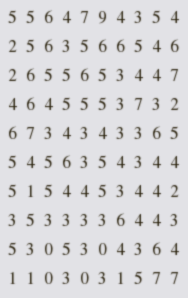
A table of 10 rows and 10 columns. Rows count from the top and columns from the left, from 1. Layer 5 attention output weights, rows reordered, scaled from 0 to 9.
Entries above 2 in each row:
10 9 9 9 10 10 8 10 8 5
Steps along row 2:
up up down up up same down down up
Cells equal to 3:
23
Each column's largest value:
6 7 6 6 7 9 6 7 7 7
